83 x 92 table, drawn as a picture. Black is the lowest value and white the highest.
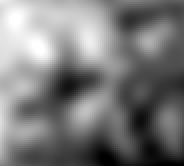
Grain: smooth. Slope: up to the top left. Odd rows or columns: none. Ninth with the highest average: top left. Average level on the scale: 50%.
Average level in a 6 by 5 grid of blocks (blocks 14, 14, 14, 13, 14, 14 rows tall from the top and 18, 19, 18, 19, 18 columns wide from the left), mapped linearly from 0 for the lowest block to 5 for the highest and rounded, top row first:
5 4 4 1 1 / 5 4 4 2 2 / 4 2 2 2 1 / 3 1 2 1 1 / 3 2 2 1 1 / 2 1 0 0 0
